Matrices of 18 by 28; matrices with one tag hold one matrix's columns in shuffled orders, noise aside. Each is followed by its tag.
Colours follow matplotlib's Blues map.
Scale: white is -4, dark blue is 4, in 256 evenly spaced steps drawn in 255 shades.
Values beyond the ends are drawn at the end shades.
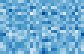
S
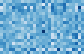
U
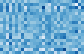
U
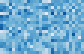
S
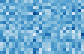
S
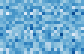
S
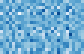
S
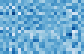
S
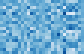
S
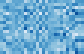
S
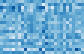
U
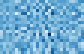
S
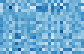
U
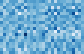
S
